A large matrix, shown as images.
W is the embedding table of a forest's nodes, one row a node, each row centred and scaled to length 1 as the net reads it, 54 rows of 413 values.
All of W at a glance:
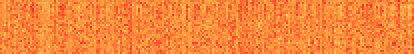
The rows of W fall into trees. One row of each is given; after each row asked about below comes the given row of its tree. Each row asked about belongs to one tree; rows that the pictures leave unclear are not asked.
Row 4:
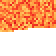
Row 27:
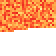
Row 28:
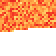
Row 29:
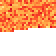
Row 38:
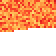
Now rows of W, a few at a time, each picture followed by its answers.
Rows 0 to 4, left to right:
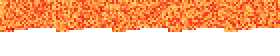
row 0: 27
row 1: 4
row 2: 29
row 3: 29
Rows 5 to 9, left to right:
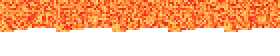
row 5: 4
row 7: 4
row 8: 4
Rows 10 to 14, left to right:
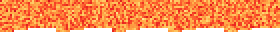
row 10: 38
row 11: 4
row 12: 38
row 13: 4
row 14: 4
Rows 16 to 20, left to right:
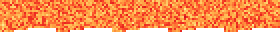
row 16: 4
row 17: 38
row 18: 4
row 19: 38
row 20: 29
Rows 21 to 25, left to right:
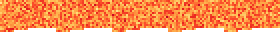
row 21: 27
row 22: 27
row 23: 28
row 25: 4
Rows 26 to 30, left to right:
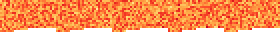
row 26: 27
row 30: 38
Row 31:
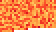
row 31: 38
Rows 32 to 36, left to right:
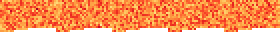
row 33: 27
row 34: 4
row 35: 29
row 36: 27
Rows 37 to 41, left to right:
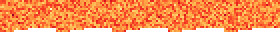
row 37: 29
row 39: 29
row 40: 38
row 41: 28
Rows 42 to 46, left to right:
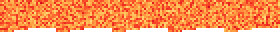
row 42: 38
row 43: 38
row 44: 38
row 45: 28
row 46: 4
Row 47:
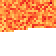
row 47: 4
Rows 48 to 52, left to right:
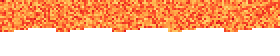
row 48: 29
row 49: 38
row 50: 38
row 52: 29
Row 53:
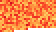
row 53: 38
